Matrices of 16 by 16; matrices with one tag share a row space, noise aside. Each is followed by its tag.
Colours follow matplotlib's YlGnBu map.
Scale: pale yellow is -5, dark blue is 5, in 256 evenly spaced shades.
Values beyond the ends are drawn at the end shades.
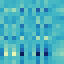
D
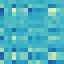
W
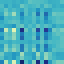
D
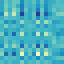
D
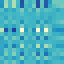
D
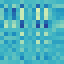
D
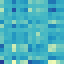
W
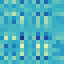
D
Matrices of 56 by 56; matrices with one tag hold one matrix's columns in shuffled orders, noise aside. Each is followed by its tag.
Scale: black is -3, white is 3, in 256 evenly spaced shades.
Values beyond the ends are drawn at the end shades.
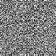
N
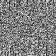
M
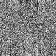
M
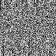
M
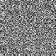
N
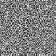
N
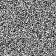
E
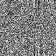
M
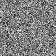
E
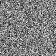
E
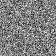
E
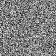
E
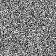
E
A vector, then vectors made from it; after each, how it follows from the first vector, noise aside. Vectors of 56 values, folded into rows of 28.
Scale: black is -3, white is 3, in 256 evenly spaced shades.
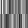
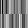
negated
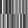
sign-scrambled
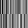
sign-scrambled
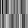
negated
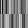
negated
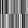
negated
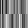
negated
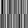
sign-scrambled
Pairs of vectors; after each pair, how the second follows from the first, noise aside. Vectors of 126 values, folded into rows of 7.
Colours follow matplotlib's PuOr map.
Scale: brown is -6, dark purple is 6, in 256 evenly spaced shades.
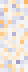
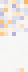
partly zeroed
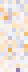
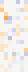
partly zeroed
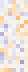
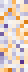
scaled up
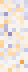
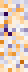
scaled up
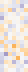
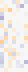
partly zeroed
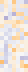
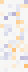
partly zeroed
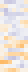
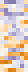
scaled up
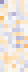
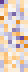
scaled up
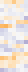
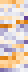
scaled up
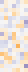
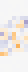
partly zeroed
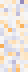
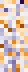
scaled up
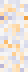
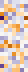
scaled up
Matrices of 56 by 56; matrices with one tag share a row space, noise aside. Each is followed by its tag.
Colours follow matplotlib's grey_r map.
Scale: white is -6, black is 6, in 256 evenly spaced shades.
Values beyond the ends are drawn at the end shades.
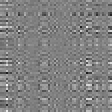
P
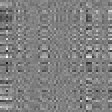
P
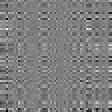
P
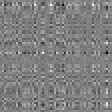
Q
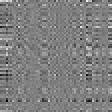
P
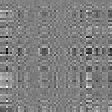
P
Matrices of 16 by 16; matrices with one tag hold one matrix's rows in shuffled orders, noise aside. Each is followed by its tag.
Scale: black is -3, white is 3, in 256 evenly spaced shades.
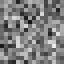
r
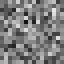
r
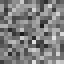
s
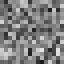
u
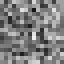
s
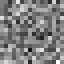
u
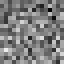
u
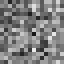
s
